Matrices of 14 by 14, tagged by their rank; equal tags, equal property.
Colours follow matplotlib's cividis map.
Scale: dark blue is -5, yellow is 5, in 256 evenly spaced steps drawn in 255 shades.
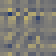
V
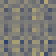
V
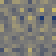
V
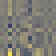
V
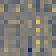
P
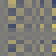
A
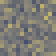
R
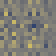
P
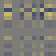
A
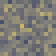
R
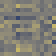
P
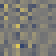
V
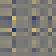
A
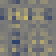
V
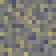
R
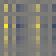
A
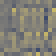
P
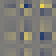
A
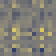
V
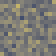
R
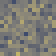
R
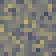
R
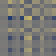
A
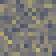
R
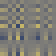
A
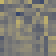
P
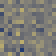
P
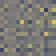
P
